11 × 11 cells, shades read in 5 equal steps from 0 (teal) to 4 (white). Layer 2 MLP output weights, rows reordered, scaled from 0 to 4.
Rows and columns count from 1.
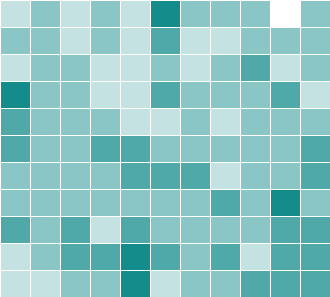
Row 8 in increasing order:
0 1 2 2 2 2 2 2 2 2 2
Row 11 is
3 3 2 2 0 3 2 2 1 1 1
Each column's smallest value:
0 2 1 1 0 0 1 1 1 0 1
